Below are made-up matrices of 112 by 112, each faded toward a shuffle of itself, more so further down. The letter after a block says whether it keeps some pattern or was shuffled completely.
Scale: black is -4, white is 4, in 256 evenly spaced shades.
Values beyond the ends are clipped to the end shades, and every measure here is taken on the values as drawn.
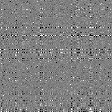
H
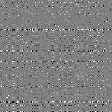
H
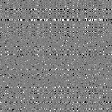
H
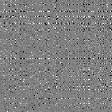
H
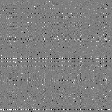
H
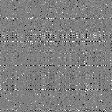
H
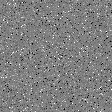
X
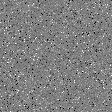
X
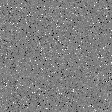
X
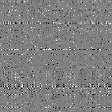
H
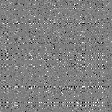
H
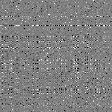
H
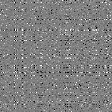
H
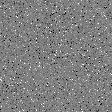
X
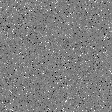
X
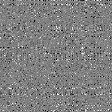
H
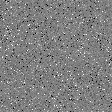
X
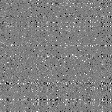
H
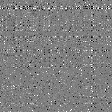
H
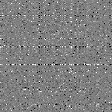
H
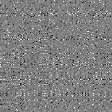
H
